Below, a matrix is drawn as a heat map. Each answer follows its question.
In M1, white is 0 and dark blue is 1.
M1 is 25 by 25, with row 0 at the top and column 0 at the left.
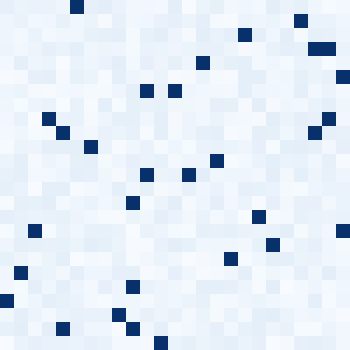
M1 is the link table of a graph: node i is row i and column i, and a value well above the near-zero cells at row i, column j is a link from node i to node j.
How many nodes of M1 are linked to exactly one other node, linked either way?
2
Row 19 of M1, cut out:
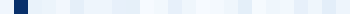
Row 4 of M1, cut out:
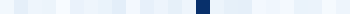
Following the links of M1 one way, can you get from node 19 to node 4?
no
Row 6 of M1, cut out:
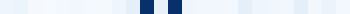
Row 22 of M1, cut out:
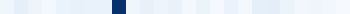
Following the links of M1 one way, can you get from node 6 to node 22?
no
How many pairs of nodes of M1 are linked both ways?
1
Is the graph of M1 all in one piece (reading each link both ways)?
no
